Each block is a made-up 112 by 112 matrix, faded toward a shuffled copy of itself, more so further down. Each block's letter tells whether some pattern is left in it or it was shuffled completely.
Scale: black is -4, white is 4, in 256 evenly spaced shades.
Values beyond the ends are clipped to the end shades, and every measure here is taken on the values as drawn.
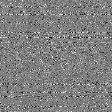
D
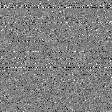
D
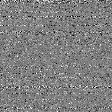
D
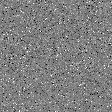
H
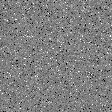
H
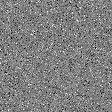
H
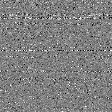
D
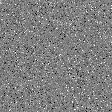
H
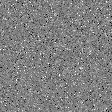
H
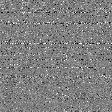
D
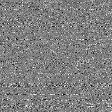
D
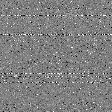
D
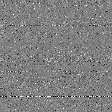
D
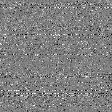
D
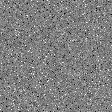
H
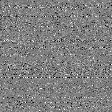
D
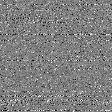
D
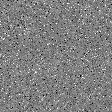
H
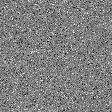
H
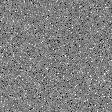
H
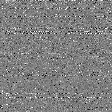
D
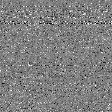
D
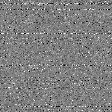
D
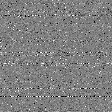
D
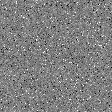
H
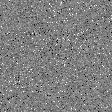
H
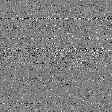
D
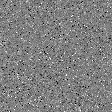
H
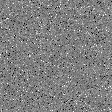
H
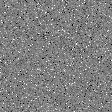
H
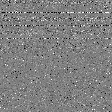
D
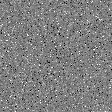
H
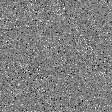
H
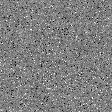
H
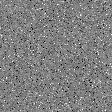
H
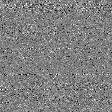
D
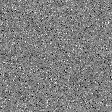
H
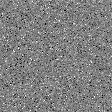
H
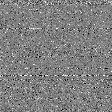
D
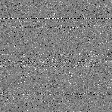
D
